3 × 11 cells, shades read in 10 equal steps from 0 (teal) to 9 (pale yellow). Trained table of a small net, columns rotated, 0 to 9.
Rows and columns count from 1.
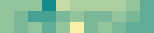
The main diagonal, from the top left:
5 4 5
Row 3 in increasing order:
3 3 3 4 4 4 5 5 5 5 9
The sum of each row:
54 42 50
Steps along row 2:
down down same up up down same up down down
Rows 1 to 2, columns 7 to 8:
6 6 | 4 4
